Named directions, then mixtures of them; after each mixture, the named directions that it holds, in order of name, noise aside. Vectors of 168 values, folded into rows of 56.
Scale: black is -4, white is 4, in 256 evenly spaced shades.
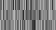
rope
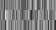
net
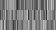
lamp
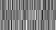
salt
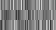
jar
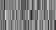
net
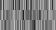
rope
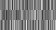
jar, salt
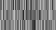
rope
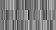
jar, lamp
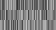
lamp, salt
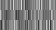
jar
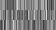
lamp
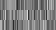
lamp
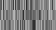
rope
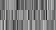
lamp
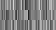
jar, lamp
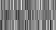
jar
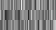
jar, net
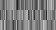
lamp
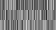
lamp, salt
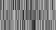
rope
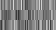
jar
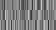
net, salt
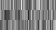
jar, net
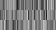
lamp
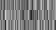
net, rope
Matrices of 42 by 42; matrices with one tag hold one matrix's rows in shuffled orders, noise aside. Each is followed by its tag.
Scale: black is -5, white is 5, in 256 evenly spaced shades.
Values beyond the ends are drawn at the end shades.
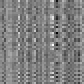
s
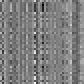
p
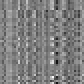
s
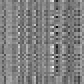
s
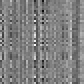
p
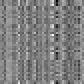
s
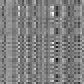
s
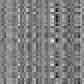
s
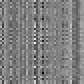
p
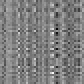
s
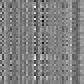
p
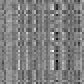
s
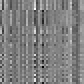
p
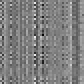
p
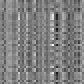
s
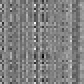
p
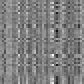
s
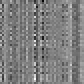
p
